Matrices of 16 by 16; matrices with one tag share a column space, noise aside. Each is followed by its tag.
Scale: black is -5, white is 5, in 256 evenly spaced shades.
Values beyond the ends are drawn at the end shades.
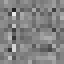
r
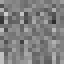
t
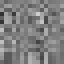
t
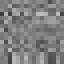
t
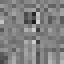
t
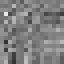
t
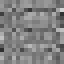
r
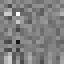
t
